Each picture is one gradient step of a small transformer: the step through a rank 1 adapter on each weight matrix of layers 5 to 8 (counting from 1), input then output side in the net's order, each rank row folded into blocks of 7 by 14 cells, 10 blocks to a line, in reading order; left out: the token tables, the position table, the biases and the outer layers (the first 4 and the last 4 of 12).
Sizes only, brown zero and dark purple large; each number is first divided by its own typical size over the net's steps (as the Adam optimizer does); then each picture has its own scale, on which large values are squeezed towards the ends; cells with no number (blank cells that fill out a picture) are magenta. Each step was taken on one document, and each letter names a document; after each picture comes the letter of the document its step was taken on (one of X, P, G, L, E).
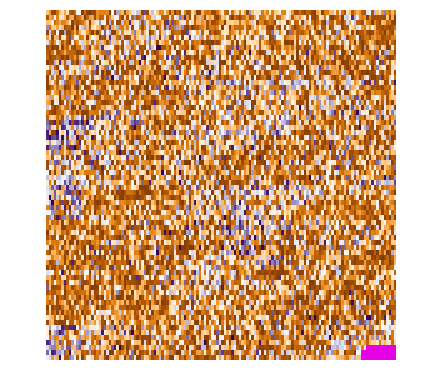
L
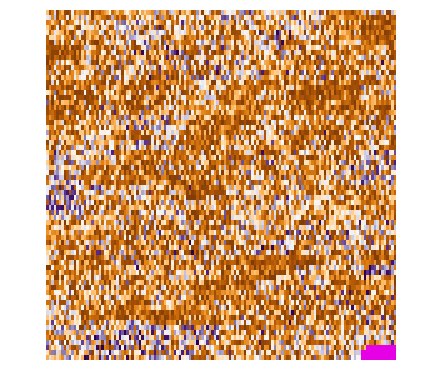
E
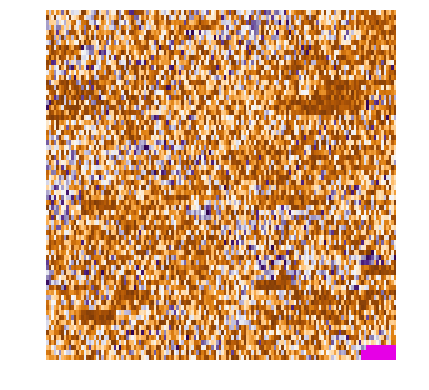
L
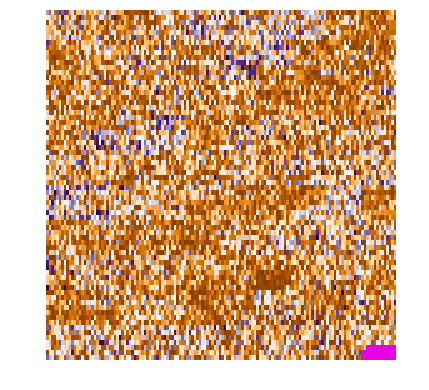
E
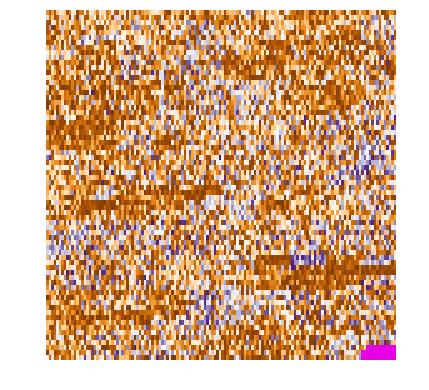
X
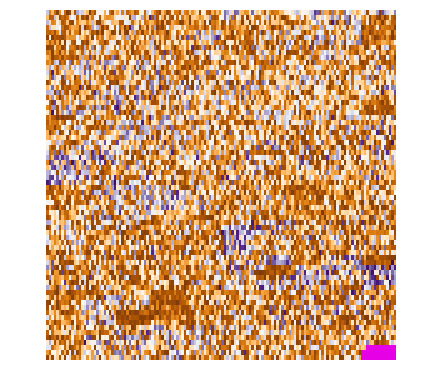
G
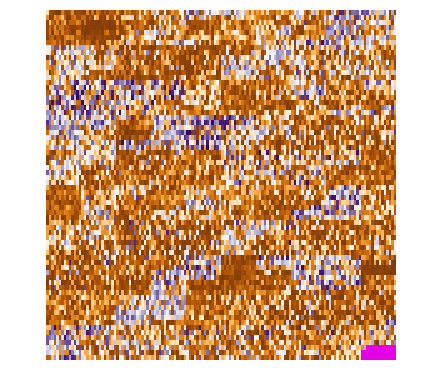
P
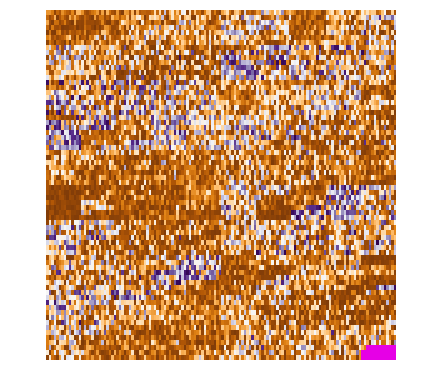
P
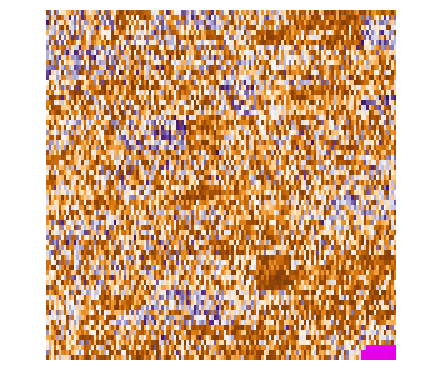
X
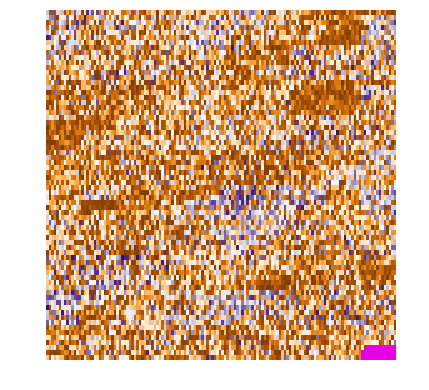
X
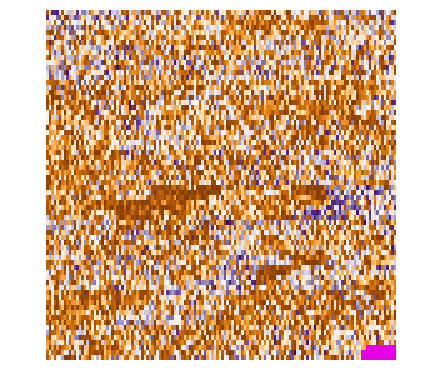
X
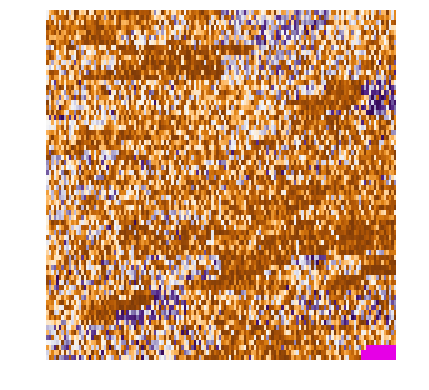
P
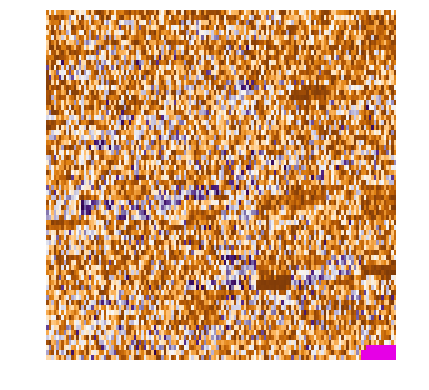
E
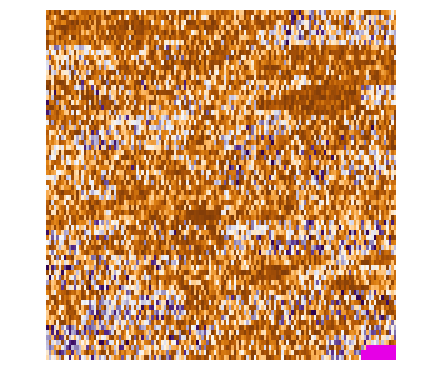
E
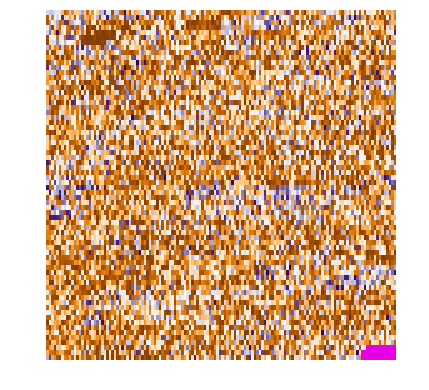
E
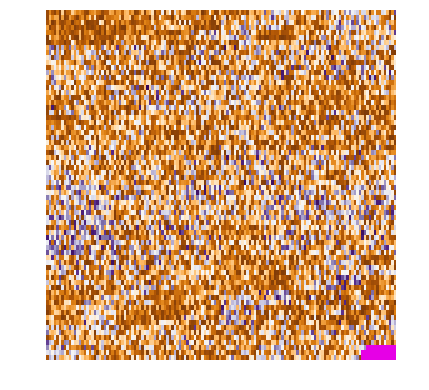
G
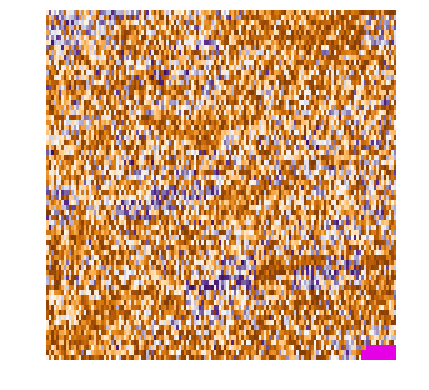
X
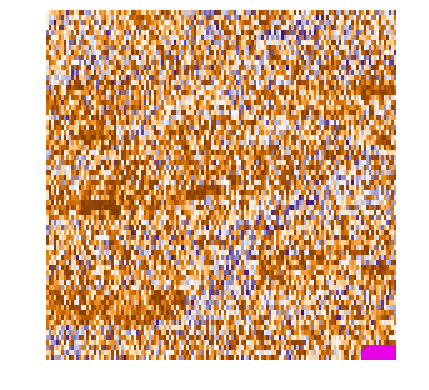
X
